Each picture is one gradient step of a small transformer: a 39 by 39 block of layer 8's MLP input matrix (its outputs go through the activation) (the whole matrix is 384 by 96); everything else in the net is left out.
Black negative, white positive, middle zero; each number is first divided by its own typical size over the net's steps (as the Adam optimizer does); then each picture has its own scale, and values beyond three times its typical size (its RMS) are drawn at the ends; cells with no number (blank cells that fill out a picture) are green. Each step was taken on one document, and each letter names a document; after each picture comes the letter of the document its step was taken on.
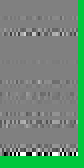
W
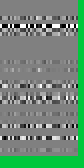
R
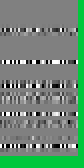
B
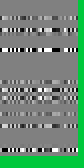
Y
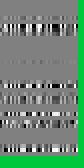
W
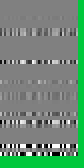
W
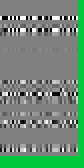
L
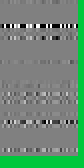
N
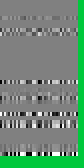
W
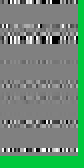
N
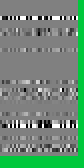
L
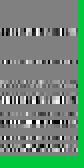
B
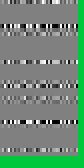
N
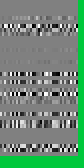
L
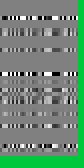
Y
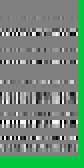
B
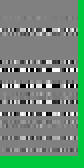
R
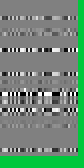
L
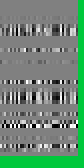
W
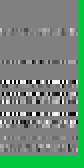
B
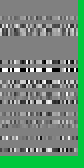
R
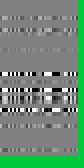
Y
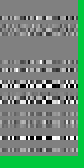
R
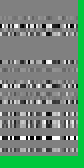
R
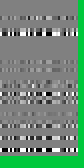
R
